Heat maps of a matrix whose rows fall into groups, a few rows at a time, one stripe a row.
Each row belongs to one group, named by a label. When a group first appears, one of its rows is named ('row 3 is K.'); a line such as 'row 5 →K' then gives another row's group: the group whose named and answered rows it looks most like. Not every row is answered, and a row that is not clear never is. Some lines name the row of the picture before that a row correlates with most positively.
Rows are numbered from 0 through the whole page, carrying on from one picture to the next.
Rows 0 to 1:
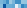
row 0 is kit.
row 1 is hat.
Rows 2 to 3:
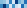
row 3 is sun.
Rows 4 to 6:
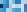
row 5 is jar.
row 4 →kit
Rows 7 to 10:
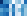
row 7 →jar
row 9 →sun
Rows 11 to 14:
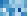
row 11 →jar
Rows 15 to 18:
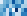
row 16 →kit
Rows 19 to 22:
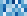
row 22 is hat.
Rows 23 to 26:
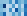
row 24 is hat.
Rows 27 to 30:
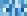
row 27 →sun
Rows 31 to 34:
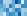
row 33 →kit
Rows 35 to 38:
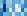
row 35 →hat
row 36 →hat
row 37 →sun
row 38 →jar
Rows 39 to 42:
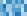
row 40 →hat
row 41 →hat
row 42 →kit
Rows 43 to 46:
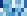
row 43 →jar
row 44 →jar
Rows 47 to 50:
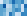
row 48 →hat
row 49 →hat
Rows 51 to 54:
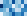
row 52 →jar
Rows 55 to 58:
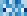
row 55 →kit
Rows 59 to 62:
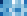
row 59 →jar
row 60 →jar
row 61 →kit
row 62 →jar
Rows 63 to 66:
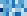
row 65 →jar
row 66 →kit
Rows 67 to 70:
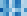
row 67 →kit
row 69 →jar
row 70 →kit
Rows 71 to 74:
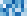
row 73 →sun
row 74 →kit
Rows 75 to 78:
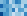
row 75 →kit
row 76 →jar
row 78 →jar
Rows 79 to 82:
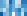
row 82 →jar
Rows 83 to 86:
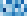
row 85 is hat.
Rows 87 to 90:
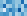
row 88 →hat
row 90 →sun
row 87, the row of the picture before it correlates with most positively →83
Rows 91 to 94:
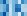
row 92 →kit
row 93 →kit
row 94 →sun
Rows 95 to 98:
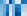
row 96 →kit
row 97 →kit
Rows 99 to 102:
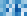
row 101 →kit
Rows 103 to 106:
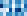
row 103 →jar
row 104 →jar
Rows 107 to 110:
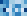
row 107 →jar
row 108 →kit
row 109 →hat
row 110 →kit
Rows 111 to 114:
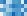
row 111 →hat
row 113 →hat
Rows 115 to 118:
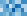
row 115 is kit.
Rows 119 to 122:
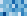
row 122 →sun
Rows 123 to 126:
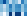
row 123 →sun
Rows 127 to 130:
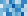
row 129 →kit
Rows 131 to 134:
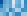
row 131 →jar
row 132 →jar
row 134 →kit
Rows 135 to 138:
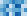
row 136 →kit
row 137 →hat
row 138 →kit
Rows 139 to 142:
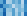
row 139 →hat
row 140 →jar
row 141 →hat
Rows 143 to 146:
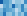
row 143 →jar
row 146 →hat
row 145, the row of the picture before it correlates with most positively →141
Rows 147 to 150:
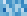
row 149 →hat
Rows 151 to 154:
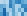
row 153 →hat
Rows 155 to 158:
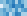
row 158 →kit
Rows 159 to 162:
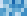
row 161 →hat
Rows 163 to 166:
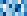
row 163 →sun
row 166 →hat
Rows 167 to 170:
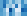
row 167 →sun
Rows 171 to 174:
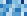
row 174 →hat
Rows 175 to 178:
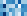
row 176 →sun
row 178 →sun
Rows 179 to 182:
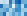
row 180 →jar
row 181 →kit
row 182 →hat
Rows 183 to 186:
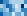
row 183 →jar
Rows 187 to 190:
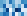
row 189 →kit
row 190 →sun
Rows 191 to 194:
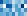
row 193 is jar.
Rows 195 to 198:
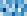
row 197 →sun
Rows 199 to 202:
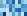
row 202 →hat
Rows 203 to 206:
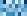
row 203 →hat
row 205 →sun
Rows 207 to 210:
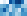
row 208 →kit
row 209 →sun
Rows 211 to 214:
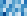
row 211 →hat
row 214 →sun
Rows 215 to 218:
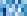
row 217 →sun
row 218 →hat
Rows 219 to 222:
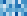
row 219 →sun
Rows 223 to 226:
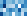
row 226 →jar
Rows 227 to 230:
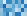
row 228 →hat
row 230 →kit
